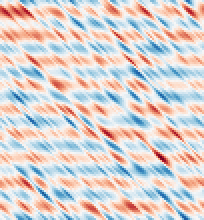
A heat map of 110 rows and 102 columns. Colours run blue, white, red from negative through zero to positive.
Stripes running across repeat 9 times from top to bottom. The top left is the ninth with the highest average. No lone cell stands out from its neighbours. On average the colour sits 50% of the way up the scale. The histogram is bell-shaped. No single row or column stands out from its neighbours. There is no overall slope.
